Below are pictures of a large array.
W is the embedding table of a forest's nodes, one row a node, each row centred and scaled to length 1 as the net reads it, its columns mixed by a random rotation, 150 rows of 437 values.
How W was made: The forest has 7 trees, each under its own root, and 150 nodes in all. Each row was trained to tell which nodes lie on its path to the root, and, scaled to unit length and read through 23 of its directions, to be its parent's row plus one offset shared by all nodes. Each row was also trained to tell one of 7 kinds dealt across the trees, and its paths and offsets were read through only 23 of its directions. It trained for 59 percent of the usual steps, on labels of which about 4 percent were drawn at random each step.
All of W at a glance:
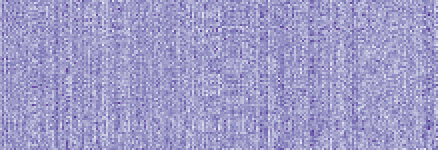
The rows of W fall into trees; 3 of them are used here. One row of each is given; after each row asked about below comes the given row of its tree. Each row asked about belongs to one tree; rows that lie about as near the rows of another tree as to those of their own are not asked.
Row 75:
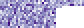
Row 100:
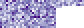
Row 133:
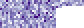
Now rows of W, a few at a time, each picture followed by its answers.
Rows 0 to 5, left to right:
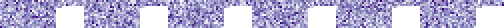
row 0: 75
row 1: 75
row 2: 133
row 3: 133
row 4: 100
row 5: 100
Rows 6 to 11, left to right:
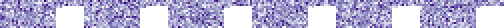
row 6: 75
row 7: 100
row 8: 133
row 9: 100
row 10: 75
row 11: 75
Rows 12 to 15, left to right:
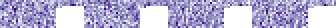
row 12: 75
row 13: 100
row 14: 75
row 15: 75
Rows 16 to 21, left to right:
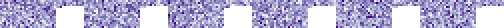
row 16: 100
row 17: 75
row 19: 75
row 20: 100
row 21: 100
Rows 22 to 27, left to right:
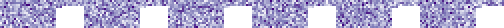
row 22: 133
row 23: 100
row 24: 100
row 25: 75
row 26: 133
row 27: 133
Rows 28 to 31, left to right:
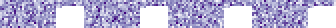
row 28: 75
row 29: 100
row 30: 75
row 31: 75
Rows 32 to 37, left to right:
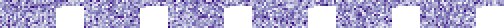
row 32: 75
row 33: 100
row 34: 100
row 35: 133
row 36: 133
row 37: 75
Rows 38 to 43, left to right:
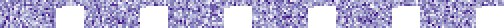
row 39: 75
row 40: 75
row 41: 100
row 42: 133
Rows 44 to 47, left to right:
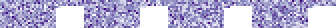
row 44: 133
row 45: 100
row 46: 133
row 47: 133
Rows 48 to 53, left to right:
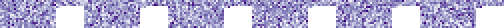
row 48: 75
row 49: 100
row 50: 100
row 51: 100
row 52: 75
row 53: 133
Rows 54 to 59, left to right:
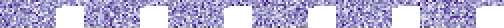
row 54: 75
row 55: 133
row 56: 100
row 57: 75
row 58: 100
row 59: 100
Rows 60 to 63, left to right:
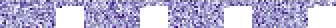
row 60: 133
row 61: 133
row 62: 100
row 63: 133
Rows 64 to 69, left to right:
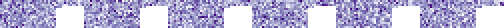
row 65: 75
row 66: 100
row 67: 133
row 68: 75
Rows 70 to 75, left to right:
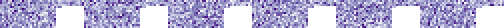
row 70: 100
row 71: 133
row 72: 75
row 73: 100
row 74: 100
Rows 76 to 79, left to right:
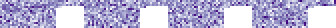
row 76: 75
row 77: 75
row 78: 100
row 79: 133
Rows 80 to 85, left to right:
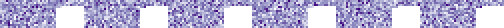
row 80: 75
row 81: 75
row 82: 100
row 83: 75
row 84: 100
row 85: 133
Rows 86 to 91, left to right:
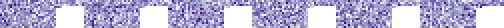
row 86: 75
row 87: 75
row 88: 100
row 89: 133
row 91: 75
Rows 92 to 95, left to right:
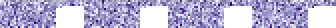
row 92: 75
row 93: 75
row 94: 75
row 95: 75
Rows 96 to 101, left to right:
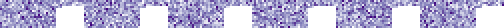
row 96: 133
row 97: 100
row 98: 133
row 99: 133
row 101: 133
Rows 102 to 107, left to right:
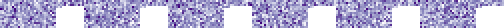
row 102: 100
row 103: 133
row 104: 75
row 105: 75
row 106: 133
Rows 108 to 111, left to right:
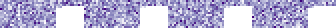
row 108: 100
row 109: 100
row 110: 75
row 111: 133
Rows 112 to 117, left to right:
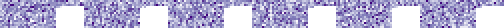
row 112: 75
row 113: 75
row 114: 133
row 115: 100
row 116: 133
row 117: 133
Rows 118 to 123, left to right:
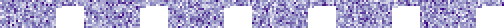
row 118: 75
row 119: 133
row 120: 133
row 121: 75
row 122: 100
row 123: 100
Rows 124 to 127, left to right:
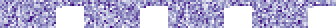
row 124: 100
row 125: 100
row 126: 100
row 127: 75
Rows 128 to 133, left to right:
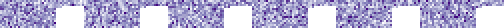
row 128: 75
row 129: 75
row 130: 75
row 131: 100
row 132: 133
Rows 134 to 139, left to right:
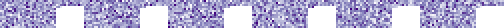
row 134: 100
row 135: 75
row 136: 75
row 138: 75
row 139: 75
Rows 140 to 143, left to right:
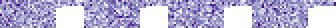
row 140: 75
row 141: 75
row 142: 75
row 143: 100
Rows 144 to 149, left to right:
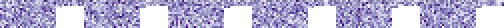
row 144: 100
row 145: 133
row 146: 75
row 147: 100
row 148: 133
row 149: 75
